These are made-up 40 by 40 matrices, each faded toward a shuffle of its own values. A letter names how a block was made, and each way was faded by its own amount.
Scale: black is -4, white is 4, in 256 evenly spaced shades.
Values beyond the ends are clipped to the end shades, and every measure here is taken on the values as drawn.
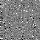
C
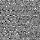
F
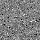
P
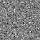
F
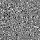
F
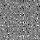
C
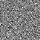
F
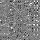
C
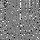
C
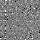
C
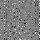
C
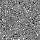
P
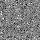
P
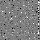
C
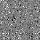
F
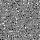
P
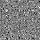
F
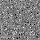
P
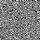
F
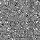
F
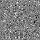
F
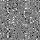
C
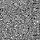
F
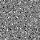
P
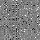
C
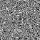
F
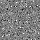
P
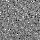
P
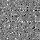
F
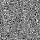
F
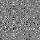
C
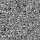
F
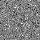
P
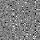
C
